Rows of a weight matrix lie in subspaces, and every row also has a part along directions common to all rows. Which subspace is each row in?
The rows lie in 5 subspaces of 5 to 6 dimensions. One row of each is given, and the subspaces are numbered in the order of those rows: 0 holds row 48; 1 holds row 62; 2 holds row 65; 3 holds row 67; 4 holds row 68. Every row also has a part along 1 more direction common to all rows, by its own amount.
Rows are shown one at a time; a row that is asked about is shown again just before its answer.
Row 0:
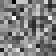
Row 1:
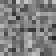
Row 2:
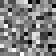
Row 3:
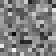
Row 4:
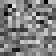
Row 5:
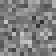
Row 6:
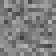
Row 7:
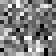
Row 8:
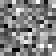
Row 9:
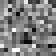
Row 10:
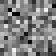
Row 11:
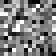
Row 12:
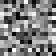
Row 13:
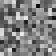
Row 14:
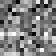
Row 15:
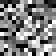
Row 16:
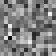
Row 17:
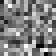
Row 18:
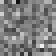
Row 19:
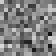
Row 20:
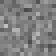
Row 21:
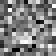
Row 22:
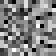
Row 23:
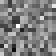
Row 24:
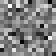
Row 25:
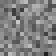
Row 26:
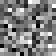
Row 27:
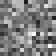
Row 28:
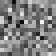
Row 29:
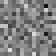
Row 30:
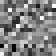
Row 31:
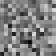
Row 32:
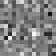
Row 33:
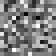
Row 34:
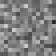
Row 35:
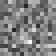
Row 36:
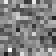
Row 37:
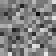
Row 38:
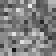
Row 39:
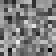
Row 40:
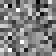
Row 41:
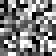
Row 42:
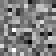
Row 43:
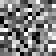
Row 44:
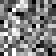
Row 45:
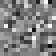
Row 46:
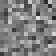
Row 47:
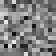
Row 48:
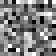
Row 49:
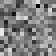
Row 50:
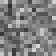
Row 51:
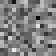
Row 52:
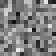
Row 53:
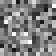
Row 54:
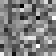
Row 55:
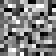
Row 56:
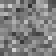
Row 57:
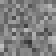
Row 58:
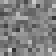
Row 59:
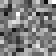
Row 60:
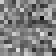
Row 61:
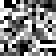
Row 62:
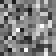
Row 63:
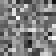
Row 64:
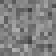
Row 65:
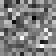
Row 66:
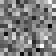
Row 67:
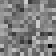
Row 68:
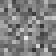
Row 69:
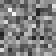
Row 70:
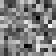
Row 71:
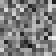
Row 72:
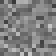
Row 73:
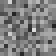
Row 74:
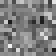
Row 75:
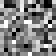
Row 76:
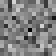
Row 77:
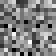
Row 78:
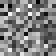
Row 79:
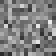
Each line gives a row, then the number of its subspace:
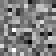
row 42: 0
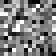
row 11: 3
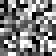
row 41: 0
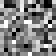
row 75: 2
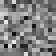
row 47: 2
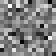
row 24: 1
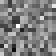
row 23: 4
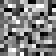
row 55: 0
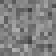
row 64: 1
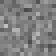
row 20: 1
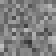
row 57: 0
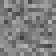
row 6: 2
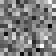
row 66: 2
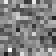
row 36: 3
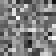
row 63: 0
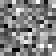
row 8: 4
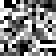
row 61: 2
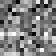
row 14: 3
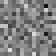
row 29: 1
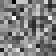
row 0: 0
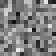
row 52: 4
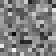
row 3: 1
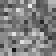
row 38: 1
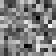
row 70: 2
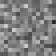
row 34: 1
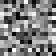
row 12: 3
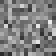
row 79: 4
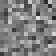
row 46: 4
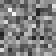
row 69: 3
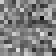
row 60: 0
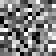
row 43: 1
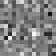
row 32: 1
